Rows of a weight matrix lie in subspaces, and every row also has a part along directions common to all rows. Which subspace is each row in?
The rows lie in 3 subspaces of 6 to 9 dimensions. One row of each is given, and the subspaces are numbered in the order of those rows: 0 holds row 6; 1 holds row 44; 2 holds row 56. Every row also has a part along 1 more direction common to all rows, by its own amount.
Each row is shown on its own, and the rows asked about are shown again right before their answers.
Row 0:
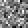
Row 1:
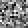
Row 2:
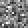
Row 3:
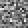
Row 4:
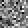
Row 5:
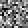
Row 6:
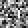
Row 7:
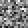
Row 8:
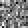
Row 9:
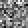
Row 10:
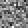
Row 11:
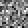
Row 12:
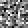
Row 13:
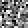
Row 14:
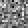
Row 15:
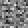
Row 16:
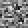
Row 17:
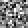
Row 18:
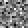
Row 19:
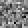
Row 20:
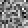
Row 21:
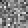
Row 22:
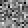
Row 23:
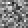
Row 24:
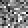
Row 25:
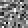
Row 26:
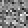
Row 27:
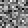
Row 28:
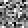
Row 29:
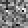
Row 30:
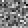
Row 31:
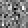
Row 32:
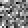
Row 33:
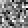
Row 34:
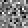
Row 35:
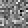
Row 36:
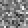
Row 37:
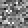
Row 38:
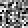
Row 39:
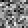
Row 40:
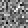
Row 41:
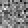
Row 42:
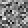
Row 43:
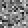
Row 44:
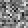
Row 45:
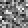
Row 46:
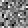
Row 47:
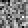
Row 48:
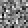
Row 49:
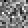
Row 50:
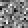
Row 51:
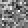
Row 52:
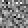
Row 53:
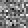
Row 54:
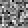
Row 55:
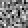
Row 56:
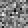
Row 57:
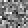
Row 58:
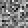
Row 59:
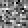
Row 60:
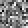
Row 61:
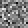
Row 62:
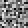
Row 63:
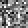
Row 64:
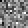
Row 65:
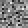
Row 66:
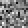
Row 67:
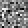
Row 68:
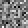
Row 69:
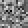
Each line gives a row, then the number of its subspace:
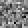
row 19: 2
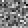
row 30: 1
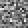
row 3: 0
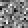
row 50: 2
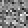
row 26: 0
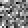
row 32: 2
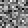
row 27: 0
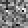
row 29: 0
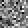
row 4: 1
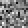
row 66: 2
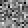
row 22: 1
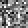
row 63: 0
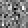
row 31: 0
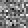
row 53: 0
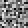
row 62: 2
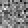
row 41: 1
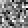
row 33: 1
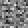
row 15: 0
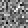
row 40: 1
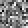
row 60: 2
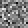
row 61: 0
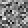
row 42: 0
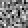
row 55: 2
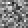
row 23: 0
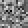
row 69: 0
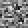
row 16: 0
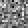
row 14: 1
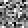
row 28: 2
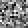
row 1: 2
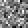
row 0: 1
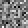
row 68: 2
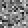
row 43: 1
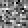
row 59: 0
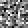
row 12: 1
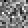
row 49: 2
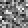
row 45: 0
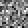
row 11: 2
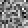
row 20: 2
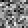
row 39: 2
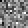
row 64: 0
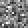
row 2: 0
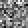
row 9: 0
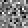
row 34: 2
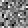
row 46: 1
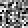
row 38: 2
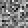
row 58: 1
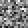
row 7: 0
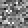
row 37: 0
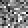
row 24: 0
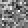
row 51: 0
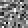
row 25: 2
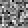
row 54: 1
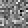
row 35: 1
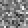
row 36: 0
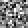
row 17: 2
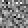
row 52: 1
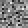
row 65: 1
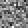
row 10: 0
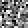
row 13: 1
